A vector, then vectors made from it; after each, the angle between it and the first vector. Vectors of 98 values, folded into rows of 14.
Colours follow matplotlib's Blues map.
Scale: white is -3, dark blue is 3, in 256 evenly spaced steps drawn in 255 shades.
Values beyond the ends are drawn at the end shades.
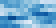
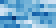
nearly parallel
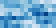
nearly parallel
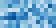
partly aligned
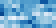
nearly opposite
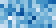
partly opposed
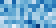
partly opposed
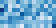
orthogonal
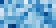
partly aligned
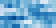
nearly parallel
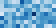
partly aligned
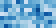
partly aligned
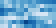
nearly opposite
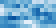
nearly parallel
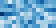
partly opposed
